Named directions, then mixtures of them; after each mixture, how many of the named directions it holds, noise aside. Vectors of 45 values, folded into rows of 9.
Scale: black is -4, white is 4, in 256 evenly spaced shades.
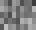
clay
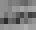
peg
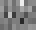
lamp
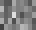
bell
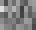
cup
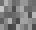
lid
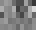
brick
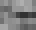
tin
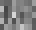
one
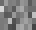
two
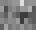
three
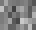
two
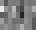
three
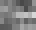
one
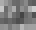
three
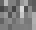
two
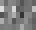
three
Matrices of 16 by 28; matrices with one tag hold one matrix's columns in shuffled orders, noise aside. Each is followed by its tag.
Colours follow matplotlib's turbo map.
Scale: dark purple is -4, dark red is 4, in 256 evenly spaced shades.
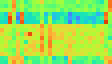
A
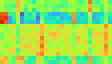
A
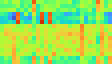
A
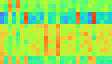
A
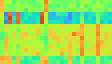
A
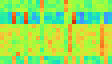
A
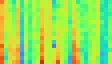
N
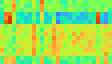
A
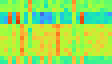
A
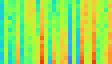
N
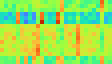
A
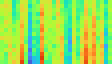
N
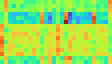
A
